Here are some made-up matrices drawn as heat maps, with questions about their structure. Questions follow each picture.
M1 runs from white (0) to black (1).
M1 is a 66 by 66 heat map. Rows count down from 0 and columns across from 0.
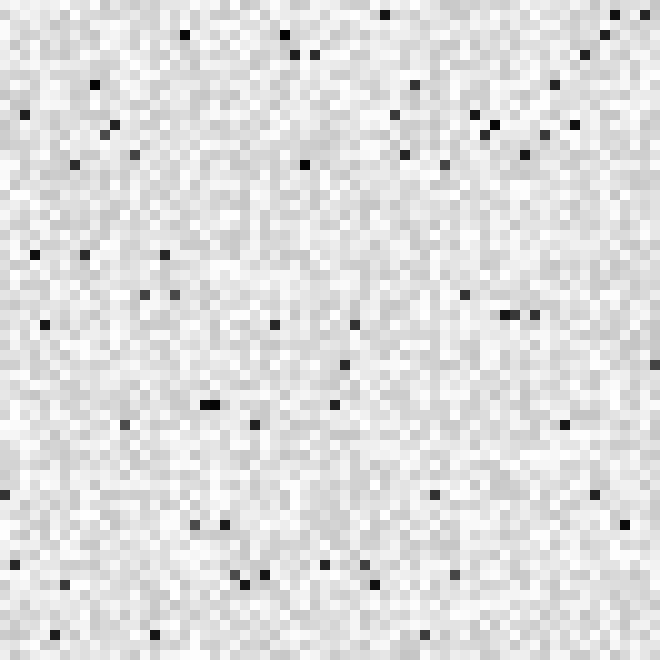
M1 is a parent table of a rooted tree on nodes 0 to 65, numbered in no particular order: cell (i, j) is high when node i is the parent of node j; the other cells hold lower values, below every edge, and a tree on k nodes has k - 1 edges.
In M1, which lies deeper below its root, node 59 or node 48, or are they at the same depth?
node 59
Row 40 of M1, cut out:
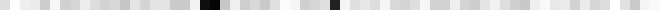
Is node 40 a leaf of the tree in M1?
no
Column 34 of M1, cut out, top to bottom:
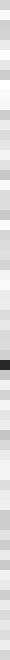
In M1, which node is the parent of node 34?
36
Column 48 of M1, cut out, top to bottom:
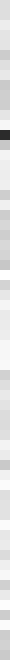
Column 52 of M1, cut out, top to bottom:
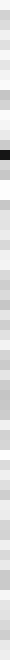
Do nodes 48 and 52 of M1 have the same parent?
no
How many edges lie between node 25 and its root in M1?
2
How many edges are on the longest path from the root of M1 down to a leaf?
4
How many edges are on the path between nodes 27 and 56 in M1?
2
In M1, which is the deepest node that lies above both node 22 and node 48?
15
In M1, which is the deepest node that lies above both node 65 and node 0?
42
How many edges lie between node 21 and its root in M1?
3
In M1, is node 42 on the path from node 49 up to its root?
yes
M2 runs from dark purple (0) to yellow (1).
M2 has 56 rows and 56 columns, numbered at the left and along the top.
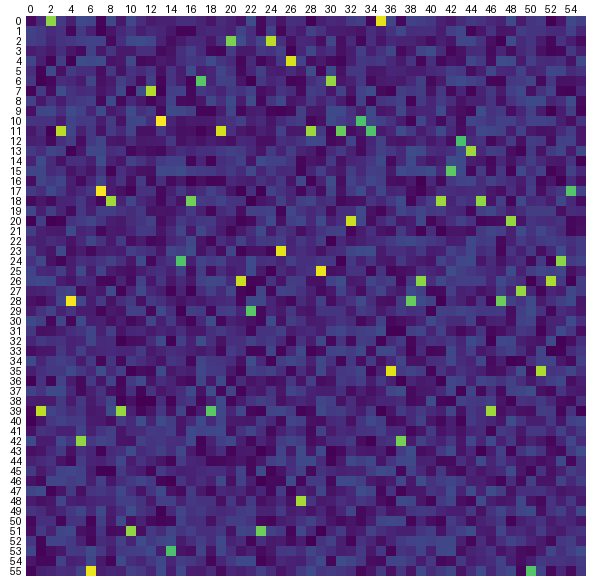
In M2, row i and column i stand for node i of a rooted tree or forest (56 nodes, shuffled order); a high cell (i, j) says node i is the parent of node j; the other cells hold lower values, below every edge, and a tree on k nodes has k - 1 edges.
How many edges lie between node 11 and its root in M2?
0
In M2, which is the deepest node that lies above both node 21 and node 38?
28
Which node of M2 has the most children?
11
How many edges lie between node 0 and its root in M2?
0
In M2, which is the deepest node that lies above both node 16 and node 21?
26
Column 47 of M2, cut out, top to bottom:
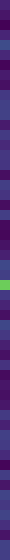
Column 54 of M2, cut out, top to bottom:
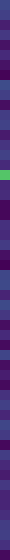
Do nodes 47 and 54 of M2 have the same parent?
no
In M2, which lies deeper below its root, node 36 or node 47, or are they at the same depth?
the same depth
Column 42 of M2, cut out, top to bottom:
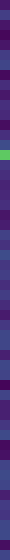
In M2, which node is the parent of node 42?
15
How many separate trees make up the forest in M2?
4
